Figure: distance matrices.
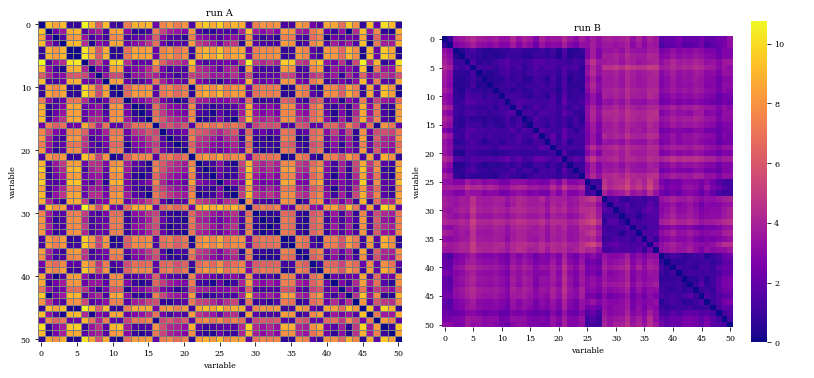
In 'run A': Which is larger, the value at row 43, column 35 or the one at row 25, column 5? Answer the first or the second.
the second
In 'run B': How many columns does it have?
51
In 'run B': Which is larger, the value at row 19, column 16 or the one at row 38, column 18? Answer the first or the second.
the second
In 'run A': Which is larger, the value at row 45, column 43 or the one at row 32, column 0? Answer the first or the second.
the first
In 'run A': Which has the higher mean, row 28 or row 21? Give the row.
21
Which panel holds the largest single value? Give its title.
run A
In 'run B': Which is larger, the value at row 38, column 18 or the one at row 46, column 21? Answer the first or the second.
the second
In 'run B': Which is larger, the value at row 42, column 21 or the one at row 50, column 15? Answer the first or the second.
the first
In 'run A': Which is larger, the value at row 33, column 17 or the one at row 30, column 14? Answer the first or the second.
the second
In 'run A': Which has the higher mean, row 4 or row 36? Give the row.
4
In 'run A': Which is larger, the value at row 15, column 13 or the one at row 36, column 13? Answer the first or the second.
the second
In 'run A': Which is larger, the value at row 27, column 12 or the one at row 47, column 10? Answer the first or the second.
the first
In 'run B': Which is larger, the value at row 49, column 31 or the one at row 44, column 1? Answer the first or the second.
the first
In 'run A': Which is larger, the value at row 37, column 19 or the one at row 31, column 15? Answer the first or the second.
the second
